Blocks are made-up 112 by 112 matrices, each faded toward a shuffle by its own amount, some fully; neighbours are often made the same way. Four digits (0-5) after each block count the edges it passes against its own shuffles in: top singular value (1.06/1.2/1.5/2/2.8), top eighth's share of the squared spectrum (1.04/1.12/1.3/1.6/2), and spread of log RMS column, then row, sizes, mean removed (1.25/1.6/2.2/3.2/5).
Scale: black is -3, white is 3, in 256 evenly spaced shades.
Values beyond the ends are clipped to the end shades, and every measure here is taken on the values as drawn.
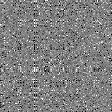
4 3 2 1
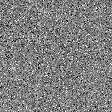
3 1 0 0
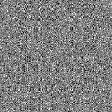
4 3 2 2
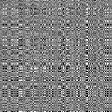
5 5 4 4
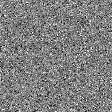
3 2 0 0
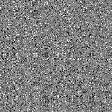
4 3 1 1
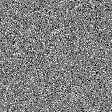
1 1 0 0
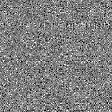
4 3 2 2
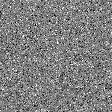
1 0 0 0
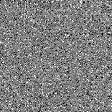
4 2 1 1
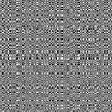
5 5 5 4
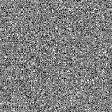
4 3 1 2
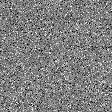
0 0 0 0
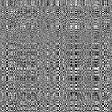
5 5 4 4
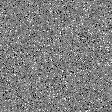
0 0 0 0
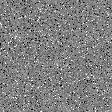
0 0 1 0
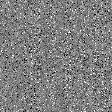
1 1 3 0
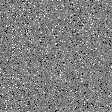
0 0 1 0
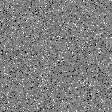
0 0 0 0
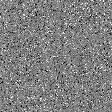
0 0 0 0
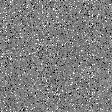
1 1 1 0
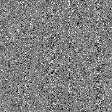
1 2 3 0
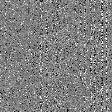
2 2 3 0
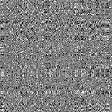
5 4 3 3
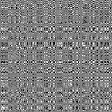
5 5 4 4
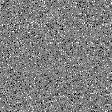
3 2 0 1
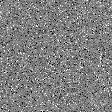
3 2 0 0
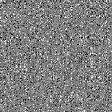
4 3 2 2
